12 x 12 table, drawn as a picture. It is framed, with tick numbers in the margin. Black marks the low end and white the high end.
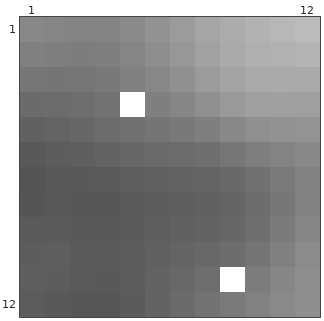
The field climbs toward the top right. There are two isolated cells, each far higher than the cells round it. The bottom left is the smoothest part. Values change most from cell to cell in the bottom right. The halves do not mirror each other. No single row or column stands out from its neighbours.
